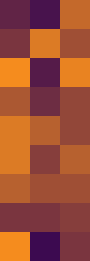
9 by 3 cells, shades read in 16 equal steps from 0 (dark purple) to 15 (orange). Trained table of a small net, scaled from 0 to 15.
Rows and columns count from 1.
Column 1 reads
3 5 15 9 13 13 10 5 15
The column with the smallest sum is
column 2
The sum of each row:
15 26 31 20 30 29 26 16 20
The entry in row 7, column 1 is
10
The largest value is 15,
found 2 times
